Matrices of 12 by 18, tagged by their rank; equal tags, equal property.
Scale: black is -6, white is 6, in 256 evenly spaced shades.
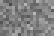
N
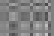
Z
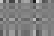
Z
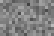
N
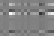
Z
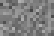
N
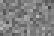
N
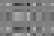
Z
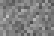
N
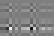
Z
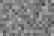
N
